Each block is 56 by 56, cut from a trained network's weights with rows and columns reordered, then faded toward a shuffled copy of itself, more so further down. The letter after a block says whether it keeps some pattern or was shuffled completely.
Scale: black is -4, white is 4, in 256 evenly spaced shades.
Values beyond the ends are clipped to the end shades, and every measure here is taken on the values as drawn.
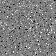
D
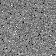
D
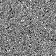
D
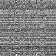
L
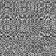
L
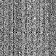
L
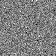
D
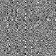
L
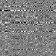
L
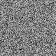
D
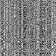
L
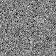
D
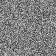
D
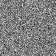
D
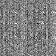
L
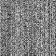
L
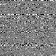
L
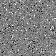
D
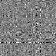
L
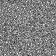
D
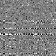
L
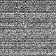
L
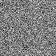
D
